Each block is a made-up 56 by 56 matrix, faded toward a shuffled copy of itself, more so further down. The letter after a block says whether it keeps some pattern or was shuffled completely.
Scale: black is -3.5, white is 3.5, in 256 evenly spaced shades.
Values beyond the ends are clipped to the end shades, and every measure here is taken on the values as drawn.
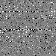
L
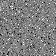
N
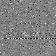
L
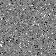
N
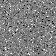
N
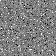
N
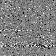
L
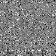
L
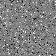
N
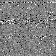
L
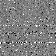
L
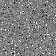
N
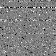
L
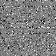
L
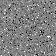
N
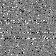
L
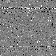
L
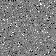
N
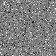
N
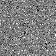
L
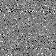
L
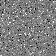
N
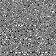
L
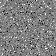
N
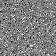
N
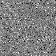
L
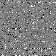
L
